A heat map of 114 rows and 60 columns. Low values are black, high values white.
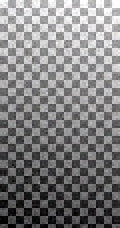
Ninth with the highest average: top right. Average level on the scale: 50%. Odd rows or columns: none. Slope: up to the top. Grain: checkered.
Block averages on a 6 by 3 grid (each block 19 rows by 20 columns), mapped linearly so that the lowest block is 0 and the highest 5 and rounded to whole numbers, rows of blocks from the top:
555 | 444 | 333 | 222 | 111 | 000
